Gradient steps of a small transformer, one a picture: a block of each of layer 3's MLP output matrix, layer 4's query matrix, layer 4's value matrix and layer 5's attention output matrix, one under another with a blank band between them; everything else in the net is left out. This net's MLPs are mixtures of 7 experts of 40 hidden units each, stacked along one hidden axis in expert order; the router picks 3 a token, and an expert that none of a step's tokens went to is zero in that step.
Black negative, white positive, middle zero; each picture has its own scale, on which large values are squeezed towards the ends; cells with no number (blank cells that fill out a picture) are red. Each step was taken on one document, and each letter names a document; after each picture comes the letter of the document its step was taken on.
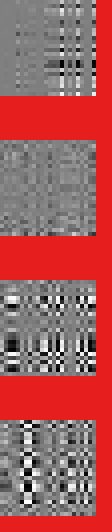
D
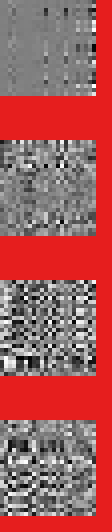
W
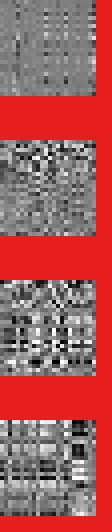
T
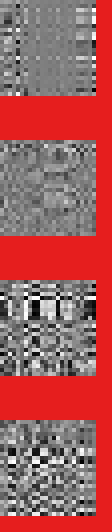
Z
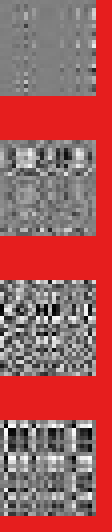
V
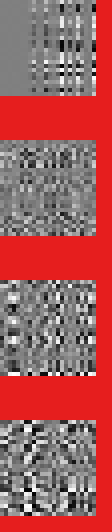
D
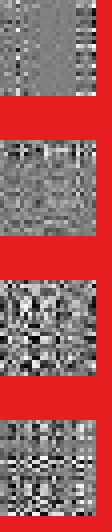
Z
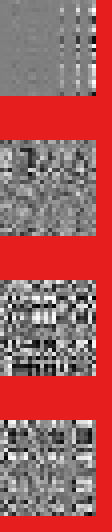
V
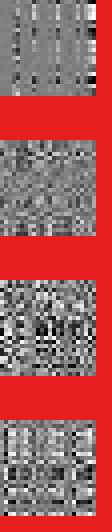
V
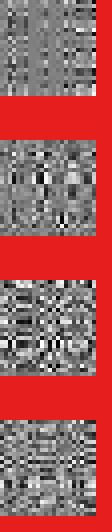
W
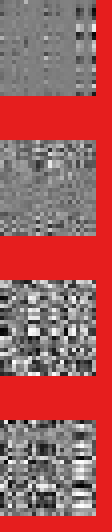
T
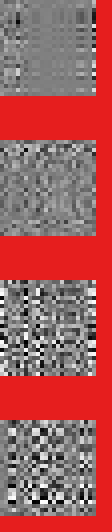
Z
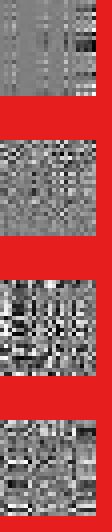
W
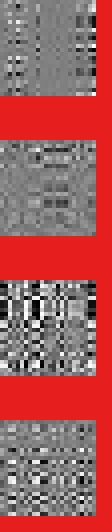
Z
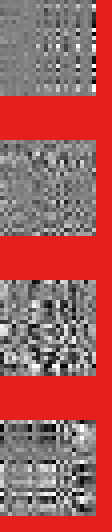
T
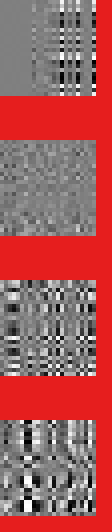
D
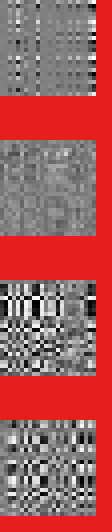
Z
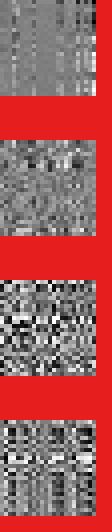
V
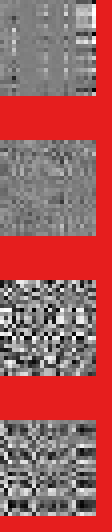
W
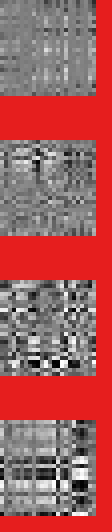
T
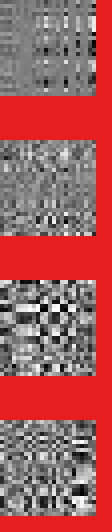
T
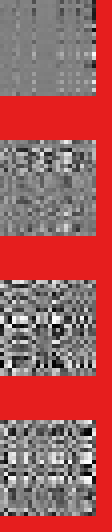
V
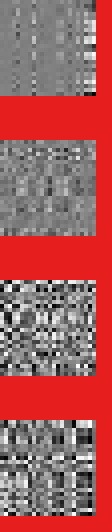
V
